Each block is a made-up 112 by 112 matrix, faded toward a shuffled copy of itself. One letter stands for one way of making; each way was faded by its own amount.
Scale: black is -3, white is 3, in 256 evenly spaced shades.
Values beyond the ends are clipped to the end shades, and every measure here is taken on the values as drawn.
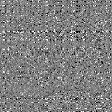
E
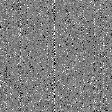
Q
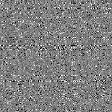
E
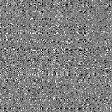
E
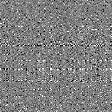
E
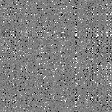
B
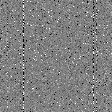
Q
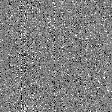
Q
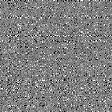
E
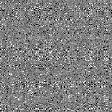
E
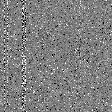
Q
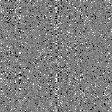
B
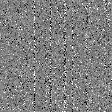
Q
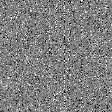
Q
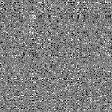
E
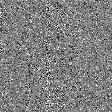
Q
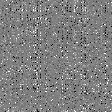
B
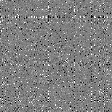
B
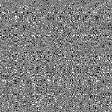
E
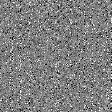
Q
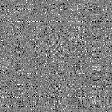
E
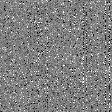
Q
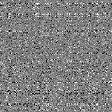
E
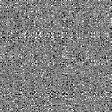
E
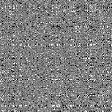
E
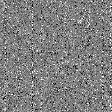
Q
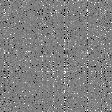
B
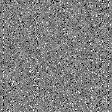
Q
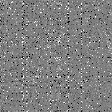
B
